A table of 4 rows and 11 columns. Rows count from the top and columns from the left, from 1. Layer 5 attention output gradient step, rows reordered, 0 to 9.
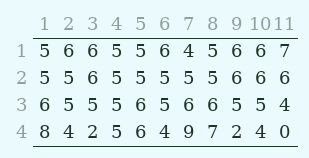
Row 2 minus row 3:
-1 0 1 0 -1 0 -1 -1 1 1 2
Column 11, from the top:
7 6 4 0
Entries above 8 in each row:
0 0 0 1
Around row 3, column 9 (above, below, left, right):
6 2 6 5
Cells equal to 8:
1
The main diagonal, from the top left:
5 5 5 5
